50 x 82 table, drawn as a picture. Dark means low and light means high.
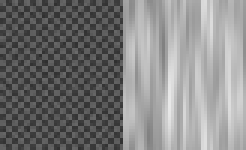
The table splits into one row of 2 panels. Panel 1,1: low, checkered. Panel 1,2: high, streaked downward.
